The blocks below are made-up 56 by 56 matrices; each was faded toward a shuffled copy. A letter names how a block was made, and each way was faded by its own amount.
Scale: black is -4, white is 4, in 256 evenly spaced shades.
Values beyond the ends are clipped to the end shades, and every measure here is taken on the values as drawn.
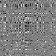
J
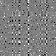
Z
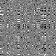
J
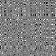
J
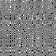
Z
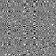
J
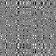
Z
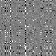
Z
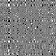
J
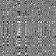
Z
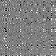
J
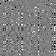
Z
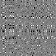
J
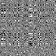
J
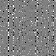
Z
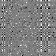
Z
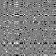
J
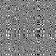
J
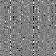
Z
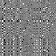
Z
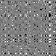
J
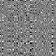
J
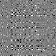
J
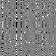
Z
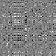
J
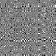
J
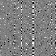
Z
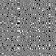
J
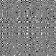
J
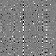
Z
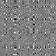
J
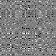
J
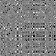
J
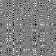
Z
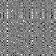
Z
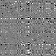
J
